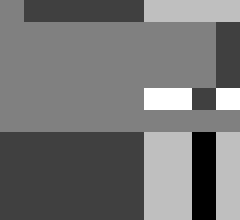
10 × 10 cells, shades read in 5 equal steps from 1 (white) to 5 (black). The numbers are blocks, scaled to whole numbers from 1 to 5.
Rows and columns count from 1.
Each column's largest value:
4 4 4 4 4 4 3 3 5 4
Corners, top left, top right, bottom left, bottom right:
3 2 4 2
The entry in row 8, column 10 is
2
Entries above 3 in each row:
5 1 1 1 1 0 7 7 7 7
